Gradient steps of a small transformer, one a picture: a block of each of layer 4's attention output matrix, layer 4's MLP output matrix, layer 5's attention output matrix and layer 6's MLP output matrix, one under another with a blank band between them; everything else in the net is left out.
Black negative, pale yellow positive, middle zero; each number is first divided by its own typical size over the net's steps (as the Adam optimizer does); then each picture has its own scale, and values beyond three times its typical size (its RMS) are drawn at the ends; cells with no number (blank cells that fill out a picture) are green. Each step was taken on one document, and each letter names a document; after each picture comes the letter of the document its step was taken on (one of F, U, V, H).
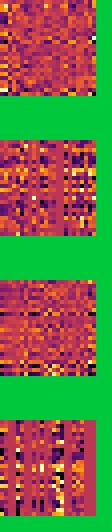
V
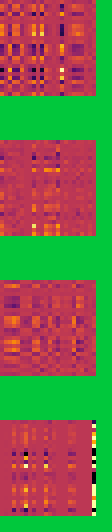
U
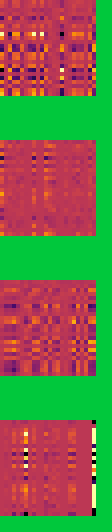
U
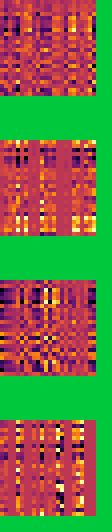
V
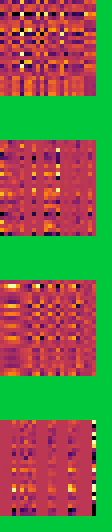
U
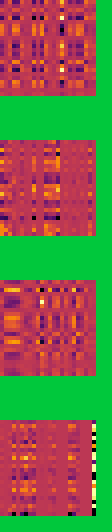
U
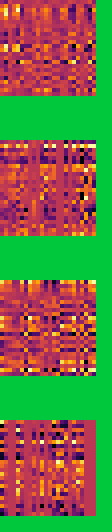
V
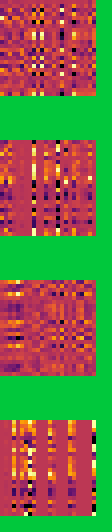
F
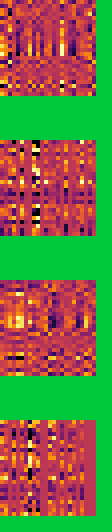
F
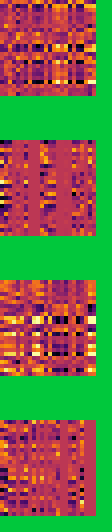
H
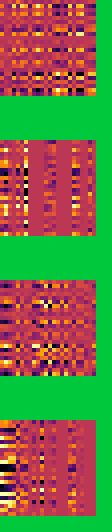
H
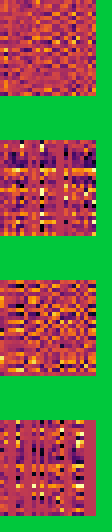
V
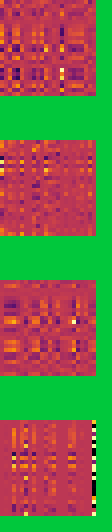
U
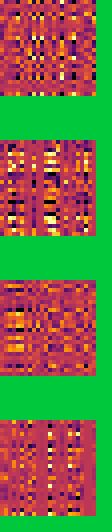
F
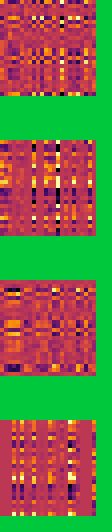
F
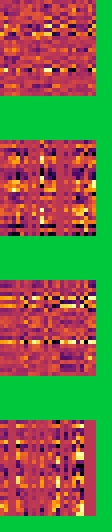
V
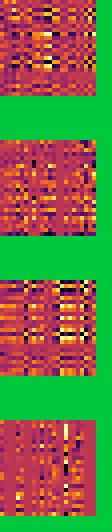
V
